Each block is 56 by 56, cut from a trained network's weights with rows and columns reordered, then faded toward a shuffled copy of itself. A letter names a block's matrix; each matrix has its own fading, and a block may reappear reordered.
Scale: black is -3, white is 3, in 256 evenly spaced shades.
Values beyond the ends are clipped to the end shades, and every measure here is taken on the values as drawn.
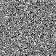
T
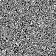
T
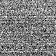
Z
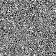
T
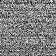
Z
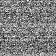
Z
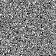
T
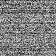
Z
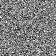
T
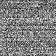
Z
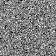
T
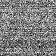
Z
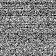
Z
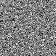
T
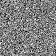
T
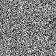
T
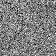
T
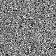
T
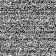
Z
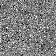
T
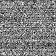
Z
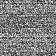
Z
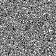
T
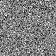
T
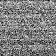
Z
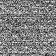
Z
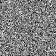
T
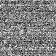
Z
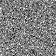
T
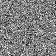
T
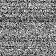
Z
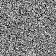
T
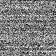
Z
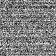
Z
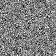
T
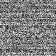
Z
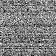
Z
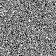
T
